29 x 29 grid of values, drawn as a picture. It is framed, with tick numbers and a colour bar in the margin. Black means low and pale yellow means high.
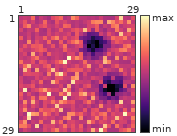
Histogram: heavy tails on both sides. Dips: two. Ninth with the lowest average: middle right. Mirror symmetry: none.
